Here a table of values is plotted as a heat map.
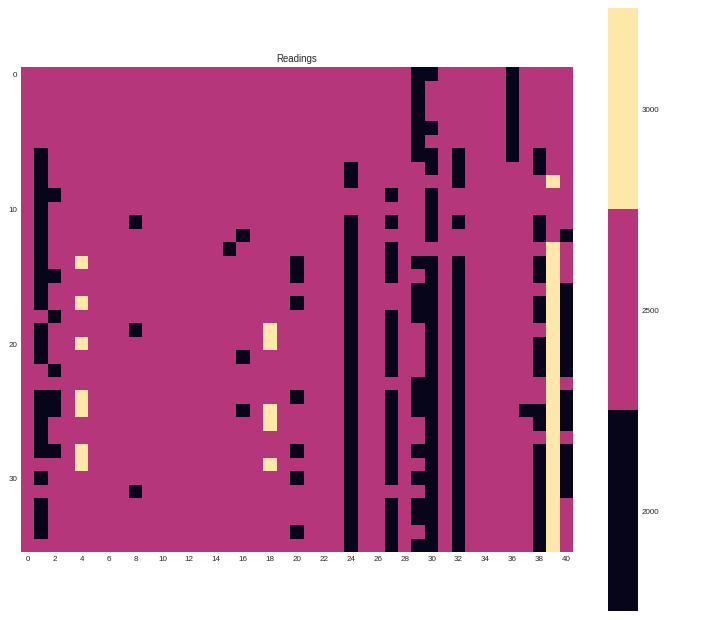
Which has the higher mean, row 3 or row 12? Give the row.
3
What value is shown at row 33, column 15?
2500
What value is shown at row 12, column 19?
2500
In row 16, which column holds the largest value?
39
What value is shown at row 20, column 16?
2500
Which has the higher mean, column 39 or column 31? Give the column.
39
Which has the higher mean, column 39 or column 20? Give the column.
39
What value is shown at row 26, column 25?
2500
